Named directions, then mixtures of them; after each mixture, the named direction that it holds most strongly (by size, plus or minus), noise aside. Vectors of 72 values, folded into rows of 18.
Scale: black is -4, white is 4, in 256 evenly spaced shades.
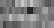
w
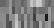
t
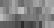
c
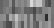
t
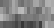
c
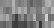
c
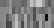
t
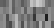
t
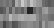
w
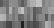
c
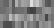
w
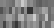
w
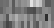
t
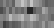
w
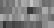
w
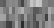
t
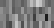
t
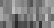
c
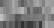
c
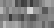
w
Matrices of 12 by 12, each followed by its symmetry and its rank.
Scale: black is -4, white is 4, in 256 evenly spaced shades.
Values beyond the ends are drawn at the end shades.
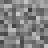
neither, full rank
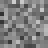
antisymmetric, full rank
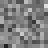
antisymmetric, full rank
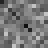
symmetric, full rank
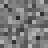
symmetric, full rank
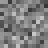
neither, full rank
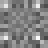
symmetric, rank two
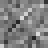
antisymmetric, full rank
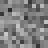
neither, full rank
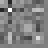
symmetric, rank two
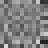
neither, rank two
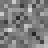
symmetric, full rank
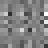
neither, rank two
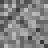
symmetric, full rank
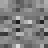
neither, rank two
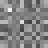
symmetric, rank two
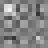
symmetric, rank two
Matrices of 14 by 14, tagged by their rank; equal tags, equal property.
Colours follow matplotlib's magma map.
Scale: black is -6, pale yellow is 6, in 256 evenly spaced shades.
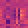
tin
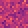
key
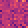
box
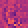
box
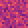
key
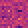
box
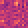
box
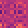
tin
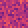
key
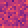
key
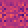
tin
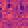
box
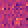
box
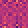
tin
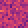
key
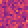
key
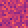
key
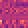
box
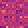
box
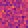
key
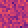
key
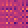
tin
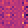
tin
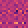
tin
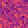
key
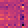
tin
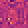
box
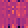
tin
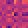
tin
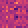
box
